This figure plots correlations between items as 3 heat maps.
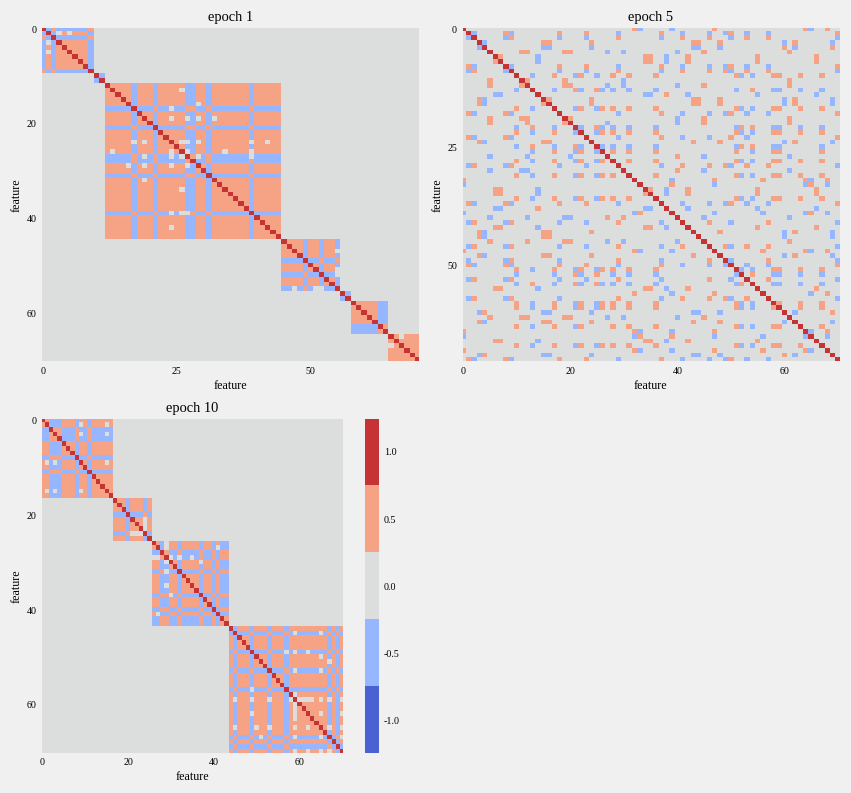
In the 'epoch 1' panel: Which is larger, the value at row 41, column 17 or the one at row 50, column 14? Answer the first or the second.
the second
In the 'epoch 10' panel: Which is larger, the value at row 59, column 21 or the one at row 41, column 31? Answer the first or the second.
the second
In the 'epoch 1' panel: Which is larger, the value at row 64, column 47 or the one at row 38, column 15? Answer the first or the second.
the second
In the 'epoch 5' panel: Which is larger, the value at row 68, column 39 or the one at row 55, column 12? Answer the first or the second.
the second
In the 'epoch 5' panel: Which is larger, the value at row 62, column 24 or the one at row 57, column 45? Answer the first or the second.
the first
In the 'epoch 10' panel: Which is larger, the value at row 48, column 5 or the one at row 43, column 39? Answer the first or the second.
the first
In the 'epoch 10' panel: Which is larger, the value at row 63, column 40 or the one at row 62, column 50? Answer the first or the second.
the second
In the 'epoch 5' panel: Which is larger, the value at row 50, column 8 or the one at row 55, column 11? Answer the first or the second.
the first
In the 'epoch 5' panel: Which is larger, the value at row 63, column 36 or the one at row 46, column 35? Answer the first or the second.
the first
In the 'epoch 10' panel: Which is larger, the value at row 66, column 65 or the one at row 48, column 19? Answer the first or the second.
the first
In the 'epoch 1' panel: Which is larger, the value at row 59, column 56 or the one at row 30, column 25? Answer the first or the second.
the second
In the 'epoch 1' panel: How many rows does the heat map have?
71
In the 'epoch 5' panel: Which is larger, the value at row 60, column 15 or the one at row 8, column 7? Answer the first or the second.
the second
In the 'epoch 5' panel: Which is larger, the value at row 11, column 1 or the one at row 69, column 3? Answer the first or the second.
the first
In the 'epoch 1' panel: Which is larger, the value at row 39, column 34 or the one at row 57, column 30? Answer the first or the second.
the second
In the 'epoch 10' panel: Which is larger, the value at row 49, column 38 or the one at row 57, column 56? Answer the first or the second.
the first
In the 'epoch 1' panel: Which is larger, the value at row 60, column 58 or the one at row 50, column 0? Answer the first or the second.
the first
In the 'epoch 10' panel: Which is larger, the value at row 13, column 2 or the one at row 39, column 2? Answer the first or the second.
the second
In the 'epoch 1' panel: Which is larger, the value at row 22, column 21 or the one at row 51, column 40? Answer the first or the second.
the second
